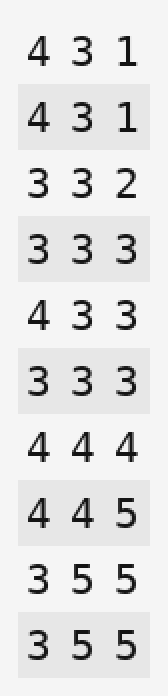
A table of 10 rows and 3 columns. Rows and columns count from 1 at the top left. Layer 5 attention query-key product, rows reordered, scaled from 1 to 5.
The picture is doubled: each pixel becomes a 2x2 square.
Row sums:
8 8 8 9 10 9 12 13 13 13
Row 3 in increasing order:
2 3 3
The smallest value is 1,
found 2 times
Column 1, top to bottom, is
4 4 3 3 4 3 4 4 3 3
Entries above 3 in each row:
1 1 0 0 1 0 3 3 2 2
